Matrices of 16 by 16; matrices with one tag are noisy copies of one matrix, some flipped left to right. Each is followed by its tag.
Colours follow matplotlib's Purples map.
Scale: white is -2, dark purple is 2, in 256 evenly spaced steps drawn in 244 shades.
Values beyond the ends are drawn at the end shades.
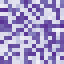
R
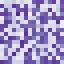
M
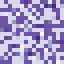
R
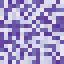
R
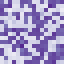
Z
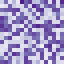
R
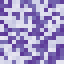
Z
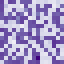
M
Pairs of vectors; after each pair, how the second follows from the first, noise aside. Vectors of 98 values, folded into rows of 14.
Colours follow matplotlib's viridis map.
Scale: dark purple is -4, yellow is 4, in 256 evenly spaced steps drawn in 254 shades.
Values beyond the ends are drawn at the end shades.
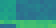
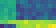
scaled up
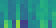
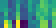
scaled up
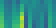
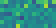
shuffled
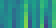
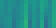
shrunk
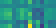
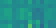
shrunk
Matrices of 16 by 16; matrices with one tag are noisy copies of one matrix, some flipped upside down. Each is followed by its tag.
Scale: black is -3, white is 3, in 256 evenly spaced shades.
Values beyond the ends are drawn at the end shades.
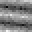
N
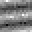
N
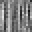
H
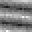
N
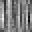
H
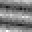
N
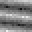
N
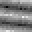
N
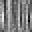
H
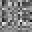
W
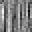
H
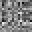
W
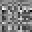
W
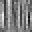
H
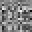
W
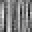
H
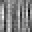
H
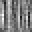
H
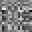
W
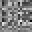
W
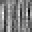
H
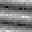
N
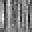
H
